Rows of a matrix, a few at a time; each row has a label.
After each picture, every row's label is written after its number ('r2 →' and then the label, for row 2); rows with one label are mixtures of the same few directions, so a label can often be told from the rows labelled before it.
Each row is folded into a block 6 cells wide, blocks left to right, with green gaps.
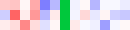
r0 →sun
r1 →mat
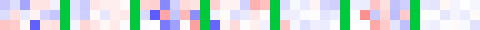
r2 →mat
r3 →mat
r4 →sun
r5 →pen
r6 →pen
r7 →sun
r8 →sun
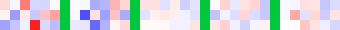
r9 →mat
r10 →sun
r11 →sun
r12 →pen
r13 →sun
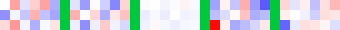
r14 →pen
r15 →pen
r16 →pen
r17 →pen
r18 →pen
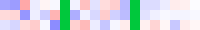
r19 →sun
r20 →pen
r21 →mat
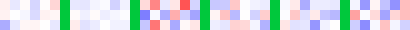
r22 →pen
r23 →pen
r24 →pen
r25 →sun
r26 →mat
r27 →pen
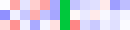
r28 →pen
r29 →pen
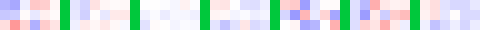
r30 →mat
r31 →mat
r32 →pen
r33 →mat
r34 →sun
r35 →mat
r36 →mat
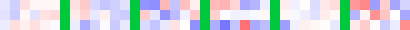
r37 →mat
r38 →mat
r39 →sun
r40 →mat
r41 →pen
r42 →sun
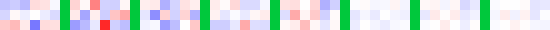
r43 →mat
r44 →mat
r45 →sun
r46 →mat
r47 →sun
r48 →pen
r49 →sun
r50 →sun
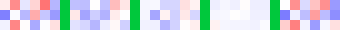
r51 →pen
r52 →sun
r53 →sun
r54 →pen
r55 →pen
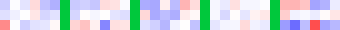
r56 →pen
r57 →mat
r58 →sun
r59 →mat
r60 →mat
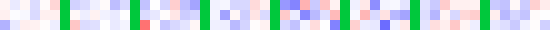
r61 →pen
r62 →pen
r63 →pen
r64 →sun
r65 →sun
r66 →mat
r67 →mat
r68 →sun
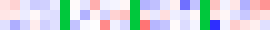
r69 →mat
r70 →mat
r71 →pen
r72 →pen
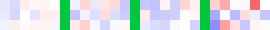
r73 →mat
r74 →pen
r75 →sun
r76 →pen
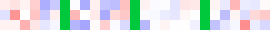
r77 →sun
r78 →pen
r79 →pen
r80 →mat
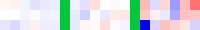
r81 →mat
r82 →mat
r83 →pen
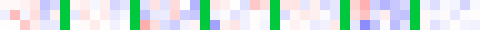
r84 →sun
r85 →sun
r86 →pen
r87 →pen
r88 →sun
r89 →mat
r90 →pen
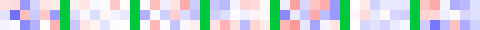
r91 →sun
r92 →pen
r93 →pen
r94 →mat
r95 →pen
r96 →mat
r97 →mat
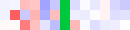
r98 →sun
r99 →pen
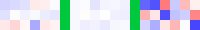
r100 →mat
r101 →mat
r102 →sun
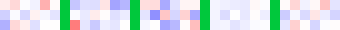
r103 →pen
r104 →pen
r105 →sun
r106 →sun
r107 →pen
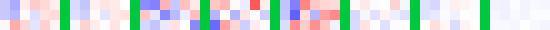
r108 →mat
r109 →mat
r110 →sun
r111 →pen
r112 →mat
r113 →pen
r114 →mat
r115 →mat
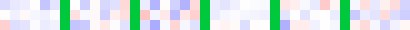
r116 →pen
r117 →pen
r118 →pen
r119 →mat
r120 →pen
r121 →pen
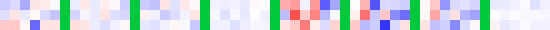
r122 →mat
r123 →pen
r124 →sun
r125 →sun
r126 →sun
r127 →mat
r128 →mat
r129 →pen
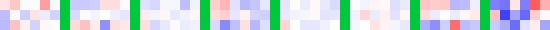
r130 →pen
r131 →mat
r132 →pen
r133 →mat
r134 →pen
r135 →sun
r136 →mat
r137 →sun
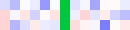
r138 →pen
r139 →mat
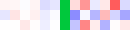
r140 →sun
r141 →pen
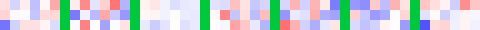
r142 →pen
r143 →pen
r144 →mat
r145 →sun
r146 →pen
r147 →sun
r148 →pen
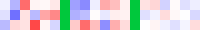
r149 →mat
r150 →mat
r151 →sun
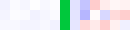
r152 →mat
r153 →mat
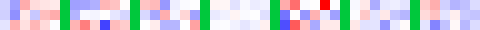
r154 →mat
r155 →mat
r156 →sun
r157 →sun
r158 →pen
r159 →mat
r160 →mat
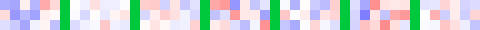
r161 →sun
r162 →mat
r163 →sun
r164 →sun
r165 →pen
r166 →mat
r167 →sun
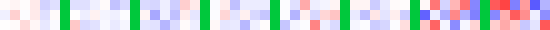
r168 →sun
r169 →pen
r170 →sun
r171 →mat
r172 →mat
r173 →sun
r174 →pen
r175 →sun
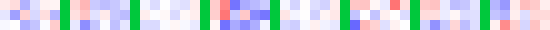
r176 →sun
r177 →mat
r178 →pen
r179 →mat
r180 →pen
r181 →pen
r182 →mat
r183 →mat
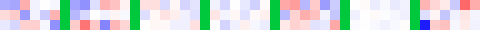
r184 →sun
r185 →mat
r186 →sun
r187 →pen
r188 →sun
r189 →sun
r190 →pen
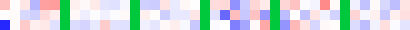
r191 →pen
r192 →mat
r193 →sun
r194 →sun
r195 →pen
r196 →pen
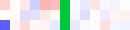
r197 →pen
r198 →mat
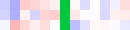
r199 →mat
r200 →pen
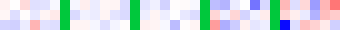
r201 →mat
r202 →pen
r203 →mat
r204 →pen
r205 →pen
